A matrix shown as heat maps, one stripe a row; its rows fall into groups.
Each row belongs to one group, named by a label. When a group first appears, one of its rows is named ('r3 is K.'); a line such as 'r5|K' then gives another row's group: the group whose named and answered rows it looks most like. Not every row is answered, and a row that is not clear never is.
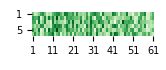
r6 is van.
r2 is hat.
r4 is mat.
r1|mat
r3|hat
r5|hat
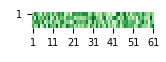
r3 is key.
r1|key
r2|mat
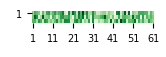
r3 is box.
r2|key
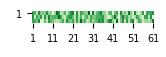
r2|mat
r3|hat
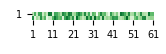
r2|mat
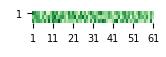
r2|key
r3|mat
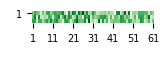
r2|box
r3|box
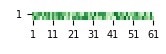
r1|mat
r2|key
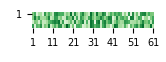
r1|van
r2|hat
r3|van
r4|mat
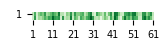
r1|van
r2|van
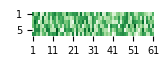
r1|hat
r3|key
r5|box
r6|hat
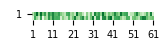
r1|mat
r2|van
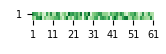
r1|box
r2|mat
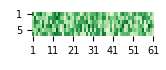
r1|mat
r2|van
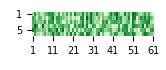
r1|van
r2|van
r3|van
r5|hat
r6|van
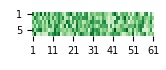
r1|mat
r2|key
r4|box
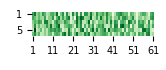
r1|hat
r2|hat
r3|box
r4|box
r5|van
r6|box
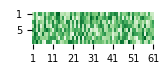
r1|van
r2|van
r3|hat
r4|hat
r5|box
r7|hat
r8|box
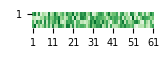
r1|hat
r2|van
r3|mat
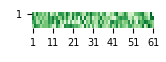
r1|mat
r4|box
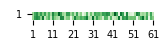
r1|mat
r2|key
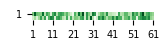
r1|key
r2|van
